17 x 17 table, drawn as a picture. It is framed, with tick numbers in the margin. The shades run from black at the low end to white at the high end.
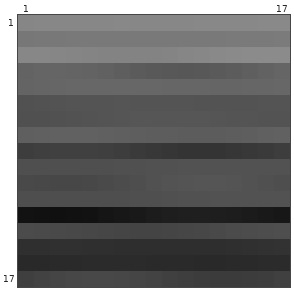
Slope: up to the top. Average level on the scale: 30%. Grain: streaks across.
